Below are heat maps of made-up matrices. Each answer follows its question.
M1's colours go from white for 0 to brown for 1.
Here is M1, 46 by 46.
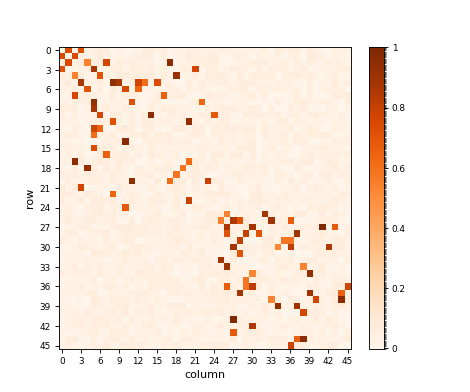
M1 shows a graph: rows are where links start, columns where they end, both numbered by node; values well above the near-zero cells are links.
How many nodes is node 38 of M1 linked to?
3
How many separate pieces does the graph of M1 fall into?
2
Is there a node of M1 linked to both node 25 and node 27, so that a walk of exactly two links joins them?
yes
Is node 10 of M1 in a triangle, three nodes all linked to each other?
no
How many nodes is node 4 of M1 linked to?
3
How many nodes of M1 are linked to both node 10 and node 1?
0
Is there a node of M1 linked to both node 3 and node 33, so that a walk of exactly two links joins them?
no
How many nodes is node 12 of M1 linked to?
2
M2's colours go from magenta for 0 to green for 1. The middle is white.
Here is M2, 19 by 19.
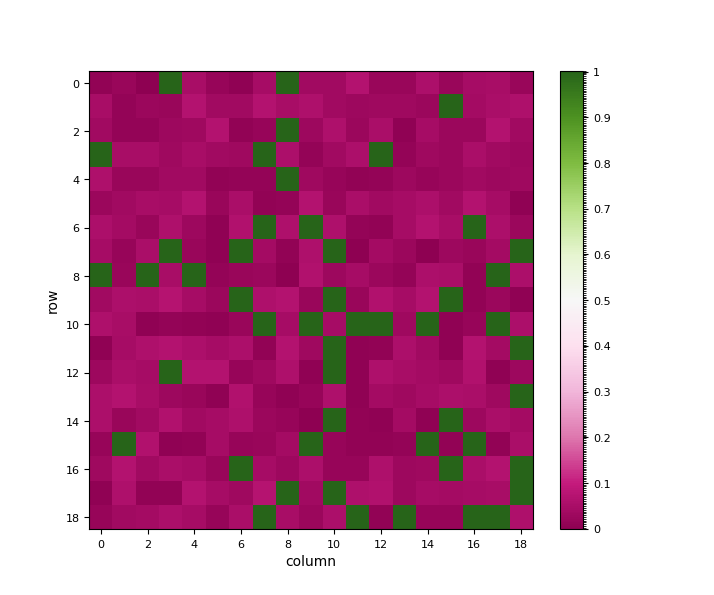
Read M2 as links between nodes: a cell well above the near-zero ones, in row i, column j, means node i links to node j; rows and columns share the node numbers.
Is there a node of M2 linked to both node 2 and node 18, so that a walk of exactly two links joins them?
no
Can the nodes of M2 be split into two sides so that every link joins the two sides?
yes
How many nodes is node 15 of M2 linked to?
4
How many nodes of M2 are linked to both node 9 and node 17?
1
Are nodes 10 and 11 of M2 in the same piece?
yes
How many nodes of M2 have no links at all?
1
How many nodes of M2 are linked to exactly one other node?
4
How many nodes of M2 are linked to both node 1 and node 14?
1
